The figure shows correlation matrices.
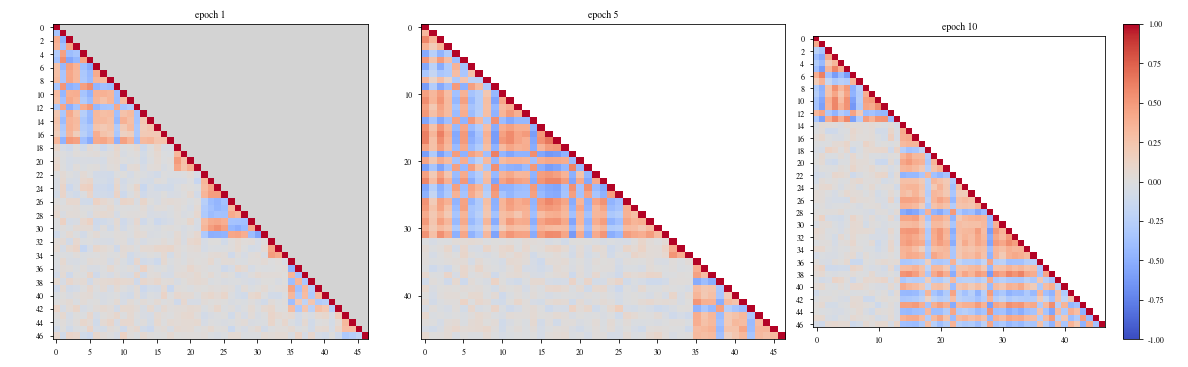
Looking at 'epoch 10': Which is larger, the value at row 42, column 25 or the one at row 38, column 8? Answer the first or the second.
the second
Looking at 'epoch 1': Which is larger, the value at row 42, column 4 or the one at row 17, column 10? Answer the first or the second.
the second
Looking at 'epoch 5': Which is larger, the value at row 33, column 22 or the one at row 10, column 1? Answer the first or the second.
the second
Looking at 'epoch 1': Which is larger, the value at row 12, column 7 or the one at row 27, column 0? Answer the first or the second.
the second
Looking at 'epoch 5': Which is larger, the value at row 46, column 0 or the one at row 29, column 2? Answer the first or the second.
the second
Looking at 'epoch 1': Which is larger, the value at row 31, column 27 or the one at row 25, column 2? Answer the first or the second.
the first
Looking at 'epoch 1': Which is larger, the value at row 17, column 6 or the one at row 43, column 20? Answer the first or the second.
the first
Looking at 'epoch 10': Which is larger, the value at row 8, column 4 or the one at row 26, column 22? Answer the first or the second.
the first
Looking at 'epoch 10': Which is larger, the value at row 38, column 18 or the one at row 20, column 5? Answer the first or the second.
the second
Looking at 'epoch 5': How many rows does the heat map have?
47
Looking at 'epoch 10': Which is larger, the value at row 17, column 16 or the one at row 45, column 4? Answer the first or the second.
the first
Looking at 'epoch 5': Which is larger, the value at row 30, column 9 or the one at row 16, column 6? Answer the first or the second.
the first
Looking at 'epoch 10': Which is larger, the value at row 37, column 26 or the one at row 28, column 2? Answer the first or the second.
the first
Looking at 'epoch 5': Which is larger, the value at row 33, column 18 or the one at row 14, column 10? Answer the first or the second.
the first
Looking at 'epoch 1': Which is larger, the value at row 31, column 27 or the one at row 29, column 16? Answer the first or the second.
the first
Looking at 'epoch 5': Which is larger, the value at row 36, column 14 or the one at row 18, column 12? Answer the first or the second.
the second
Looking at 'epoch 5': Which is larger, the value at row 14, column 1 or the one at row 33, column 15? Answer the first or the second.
the second
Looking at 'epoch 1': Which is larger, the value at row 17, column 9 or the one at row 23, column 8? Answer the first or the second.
the second
